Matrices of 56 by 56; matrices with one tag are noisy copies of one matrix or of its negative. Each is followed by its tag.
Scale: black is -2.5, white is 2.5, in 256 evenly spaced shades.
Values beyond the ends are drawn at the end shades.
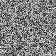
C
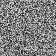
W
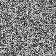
C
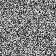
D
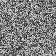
C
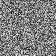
W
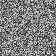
D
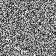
W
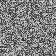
C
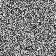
W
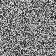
W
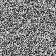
D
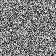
D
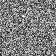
D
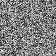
C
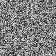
C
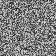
W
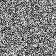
C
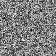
C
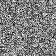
C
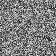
D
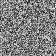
D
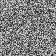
D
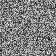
D
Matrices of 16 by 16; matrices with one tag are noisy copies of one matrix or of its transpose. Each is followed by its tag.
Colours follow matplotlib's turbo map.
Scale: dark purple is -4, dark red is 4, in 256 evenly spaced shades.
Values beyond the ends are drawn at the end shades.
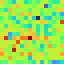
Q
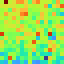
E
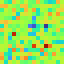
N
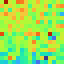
E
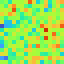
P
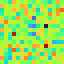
N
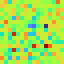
N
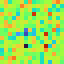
N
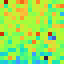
E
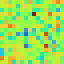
N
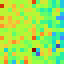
E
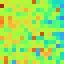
E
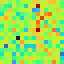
Q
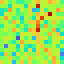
Q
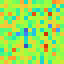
N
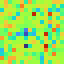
N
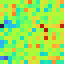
P
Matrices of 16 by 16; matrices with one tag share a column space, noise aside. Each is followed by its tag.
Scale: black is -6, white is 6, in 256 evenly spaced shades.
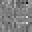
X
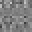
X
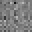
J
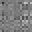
J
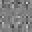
X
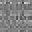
J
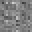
J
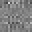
X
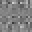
X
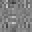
X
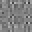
X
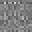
J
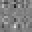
X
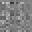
J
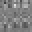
X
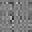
J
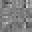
X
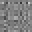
J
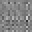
J
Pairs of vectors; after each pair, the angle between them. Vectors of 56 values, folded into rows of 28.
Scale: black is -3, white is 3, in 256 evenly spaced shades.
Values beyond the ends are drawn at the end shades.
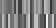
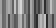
nearly opposite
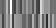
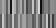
nearly opposite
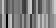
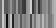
nearly parallel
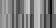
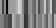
partly opposed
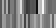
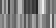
nearly parallel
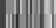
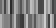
orthogonal
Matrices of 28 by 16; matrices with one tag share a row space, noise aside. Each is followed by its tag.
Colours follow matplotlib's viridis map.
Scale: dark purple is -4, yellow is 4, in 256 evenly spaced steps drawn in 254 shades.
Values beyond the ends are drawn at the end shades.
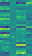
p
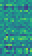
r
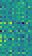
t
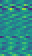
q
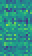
r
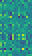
t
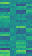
p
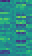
p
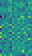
t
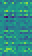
r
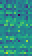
r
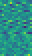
q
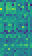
r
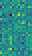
t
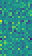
t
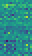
r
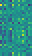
t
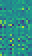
t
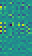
t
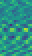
q
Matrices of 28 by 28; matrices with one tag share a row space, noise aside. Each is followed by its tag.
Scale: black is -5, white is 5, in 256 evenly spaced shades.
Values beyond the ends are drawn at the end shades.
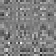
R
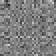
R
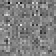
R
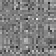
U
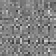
U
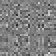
U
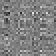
R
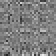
R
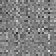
U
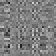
R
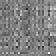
U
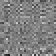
R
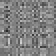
R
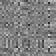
U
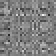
R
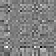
R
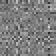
U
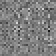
U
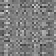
R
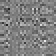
R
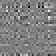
U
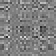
R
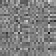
U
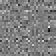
U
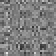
R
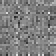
U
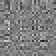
R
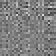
U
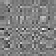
R
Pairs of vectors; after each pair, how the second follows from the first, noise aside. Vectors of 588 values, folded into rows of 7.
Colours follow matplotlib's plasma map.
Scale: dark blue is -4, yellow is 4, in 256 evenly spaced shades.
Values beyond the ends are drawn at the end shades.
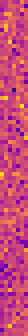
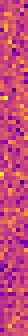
copied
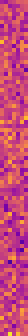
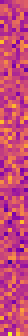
copied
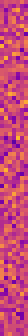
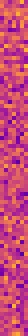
shuffled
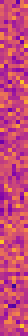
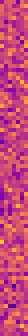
copied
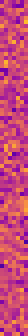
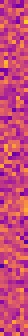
copied
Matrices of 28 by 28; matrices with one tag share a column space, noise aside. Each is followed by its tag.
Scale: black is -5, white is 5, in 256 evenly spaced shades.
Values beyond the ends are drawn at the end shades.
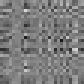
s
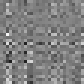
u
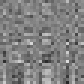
u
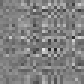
s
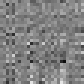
u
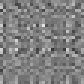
s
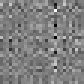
s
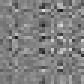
s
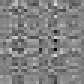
s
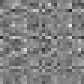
s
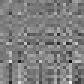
u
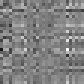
s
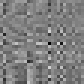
u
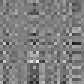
u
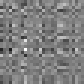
s
